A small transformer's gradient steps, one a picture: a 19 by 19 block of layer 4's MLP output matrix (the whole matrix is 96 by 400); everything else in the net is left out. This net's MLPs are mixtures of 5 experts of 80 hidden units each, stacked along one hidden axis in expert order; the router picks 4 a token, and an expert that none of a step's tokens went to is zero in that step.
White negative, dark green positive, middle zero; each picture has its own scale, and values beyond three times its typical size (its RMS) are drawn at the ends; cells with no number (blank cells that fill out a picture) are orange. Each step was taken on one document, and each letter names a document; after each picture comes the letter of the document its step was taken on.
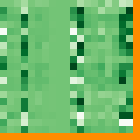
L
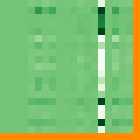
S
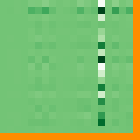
S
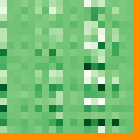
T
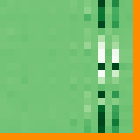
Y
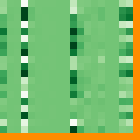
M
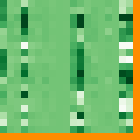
L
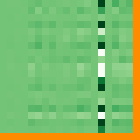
S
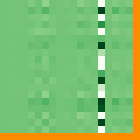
S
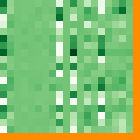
T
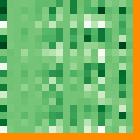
T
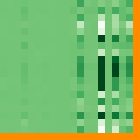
L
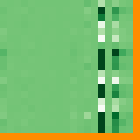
Y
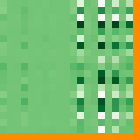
L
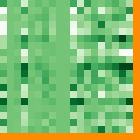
L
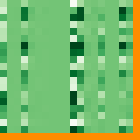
M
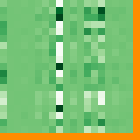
T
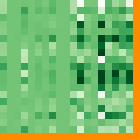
L
